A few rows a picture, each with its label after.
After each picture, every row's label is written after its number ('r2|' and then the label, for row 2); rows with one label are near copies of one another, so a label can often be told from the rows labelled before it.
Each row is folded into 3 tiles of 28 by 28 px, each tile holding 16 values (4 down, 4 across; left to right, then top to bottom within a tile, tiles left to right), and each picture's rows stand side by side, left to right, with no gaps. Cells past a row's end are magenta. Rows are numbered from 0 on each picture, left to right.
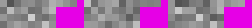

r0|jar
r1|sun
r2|jar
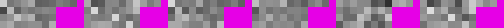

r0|sun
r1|jar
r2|sun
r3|sun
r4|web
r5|jar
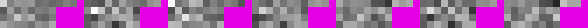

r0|sun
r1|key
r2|sun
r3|key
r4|web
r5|key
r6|web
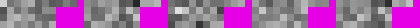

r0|sun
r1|web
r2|key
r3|jar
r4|web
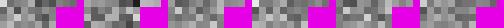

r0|sun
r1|web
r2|jar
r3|sun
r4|jar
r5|sun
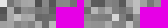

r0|sun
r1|jar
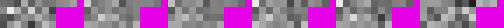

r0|key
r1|sun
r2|sun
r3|sun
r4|sun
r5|web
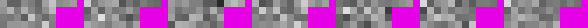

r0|jar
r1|sun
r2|web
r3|jar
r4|key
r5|sun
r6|sun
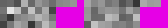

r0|key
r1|web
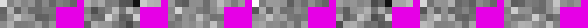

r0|sun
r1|web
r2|jar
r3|sun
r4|web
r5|sun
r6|jar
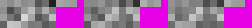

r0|web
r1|web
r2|web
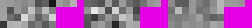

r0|web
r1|key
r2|jar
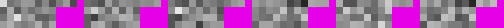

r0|sun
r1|key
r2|key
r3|web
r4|jar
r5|web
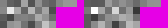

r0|key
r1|key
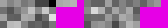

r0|web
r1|key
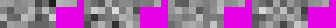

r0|web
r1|key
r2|jar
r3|key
